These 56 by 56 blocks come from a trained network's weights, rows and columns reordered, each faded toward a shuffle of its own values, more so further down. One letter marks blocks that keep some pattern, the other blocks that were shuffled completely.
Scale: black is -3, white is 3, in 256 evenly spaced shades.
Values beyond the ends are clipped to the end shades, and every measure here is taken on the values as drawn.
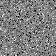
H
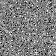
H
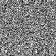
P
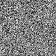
H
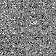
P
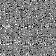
P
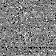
P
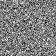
H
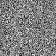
P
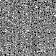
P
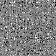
P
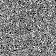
H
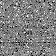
P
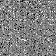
P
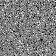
H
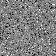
H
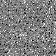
P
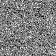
H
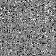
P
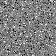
H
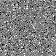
H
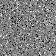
H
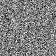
H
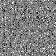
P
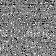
P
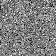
H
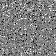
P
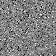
H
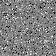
H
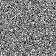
H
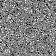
H
